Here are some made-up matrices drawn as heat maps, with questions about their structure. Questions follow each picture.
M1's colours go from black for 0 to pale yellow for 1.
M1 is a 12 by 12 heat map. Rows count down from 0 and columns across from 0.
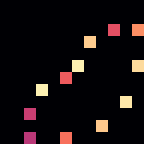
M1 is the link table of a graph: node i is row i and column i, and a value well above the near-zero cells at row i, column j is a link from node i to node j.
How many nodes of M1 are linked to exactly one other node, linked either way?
6
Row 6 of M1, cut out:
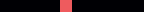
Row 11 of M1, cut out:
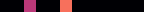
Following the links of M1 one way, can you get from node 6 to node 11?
yes
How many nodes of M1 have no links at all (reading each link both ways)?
3
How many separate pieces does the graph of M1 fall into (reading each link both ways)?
6
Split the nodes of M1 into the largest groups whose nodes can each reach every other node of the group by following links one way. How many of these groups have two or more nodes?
3
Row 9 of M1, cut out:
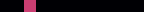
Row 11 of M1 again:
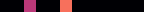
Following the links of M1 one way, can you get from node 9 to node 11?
yes
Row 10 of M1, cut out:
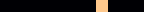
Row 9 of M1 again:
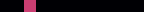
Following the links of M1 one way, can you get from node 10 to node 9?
no
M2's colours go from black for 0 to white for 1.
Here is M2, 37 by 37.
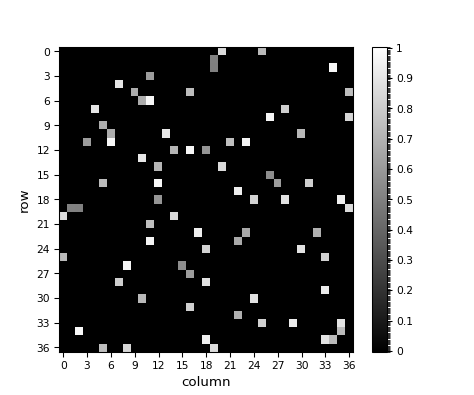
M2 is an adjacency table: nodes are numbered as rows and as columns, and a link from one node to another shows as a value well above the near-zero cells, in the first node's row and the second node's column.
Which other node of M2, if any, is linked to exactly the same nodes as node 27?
node 31
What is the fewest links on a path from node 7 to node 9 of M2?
6
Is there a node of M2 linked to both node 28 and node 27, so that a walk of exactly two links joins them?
no
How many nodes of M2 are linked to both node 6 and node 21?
1
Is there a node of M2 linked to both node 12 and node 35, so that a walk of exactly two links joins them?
yes
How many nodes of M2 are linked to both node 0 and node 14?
1
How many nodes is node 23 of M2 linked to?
2
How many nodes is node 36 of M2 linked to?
3
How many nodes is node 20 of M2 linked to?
2
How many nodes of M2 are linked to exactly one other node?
12
